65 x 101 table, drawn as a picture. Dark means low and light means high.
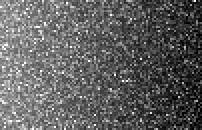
Stripes: none. Grain: fine. Slope: up to the left.
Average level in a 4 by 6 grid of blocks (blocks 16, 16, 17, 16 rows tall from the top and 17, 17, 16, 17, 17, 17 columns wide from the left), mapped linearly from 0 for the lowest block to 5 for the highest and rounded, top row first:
543210 / 543210 / 543210 / 543210
